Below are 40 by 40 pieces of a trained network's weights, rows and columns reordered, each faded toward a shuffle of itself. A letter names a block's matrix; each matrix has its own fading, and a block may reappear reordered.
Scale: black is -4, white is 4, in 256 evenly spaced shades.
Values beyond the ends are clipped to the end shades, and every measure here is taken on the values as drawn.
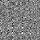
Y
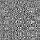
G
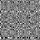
G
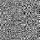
Y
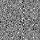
Y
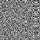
Y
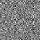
Y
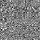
Y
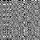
G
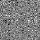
Y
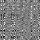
G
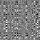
G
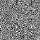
Y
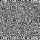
Y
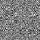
Y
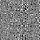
Y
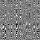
G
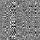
G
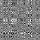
G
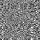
Y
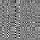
G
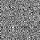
Y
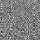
Y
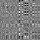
G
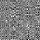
G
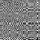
G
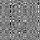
G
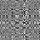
G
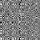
G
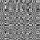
G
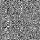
Y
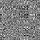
Y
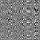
G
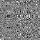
Y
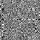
Y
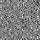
Y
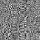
Y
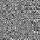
Y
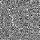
Y
